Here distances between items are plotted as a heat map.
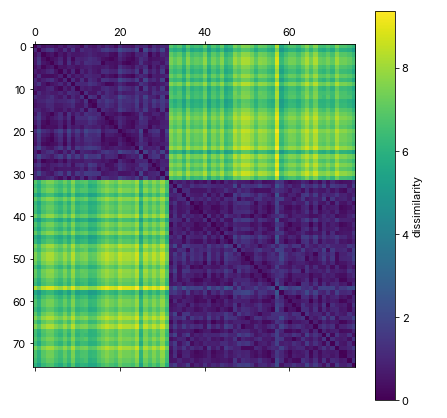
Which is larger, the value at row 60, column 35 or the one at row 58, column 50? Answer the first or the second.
the second
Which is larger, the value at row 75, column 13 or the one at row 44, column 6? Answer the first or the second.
the second
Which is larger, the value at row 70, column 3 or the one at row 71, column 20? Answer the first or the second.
the second
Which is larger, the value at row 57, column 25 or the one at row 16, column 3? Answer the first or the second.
the first
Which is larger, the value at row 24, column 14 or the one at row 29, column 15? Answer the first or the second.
the first
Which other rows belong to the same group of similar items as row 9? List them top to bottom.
0, 1, 2, 3, 4, 5, 6, 7, 8, 10, 11, 12, 13, 14, 15, 16, 17, 18, 19, 20, 21, 22, 23, 24, 25, 26, 27, 28, 29, 30, 31
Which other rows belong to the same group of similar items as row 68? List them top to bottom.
32, 33, 34, 35, 36, 37, 38, 39, 40, 41, 42, 43, 44, 45, 46, 47, 48, 49, 50, 51, 52, 53, 54, 55, 56, 57, 58, 59, 60, 61, 62, 63, 64, 65, 66, 67, 69, 70, 71, 72, 73, 74, 75
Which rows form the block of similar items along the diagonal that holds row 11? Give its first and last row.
0 to 31
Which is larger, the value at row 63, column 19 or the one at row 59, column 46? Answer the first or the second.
the first
